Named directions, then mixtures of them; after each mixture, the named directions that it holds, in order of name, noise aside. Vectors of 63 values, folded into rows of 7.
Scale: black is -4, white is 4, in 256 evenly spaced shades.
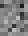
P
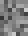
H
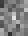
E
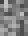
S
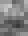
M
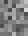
E, H, M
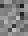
P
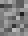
P, S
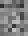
P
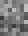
H, M, P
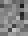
P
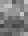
M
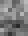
E, M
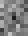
E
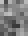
M, S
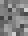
H
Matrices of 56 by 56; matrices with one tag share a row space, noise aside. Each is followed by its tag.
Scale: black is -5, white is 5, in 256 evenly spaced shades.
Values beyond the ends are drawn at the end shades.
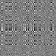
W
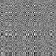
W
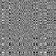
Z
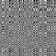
Z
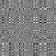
Z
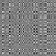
Z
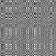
W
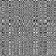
Z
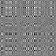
W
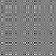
W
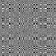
Z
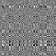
Z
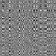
Z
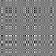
W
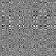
Z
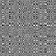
Z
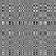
Z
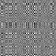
W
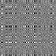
W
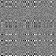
W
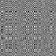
W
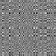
Z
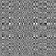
Z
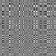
Z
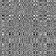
Z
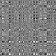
Z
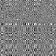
W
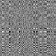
Z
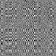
W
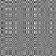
W
